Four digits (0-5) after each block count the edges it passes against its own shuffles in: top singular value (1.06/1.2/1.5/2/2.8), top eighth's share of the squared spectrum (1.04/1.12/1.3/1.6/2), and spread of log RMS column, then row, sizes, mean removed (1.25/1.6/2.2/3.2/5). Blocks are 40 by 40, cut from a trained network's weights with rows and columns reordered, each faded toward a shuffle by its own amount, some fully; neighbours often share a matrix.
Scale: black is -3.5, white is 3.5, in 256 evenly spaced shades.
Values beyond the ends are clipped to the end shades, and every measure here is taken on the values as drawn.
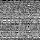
4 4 1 2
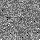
0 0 0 0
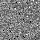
0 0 0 0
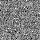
0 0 0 0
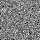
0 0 0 0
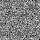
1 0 0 0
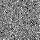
1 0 0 0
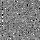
2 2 1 0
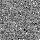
0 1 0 0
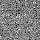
1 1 1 0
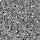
0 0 0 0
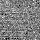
2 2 0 0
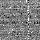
2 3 1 0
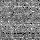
3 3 0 1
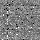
2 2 1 0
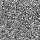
0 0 0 0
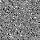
0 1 0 0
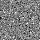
0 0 0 0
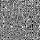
3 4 2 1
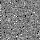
1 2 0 0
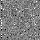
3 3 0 0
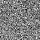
2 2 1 0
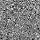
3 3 0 1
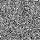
1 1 0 0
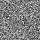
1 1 0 0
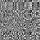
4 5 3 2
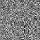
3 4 2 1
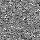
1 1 0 0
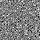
2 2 0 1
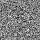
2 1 0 0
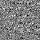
3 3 0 2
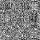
3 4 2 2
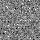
1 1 0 0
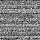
4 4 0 2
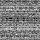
4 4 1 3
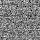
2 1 0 0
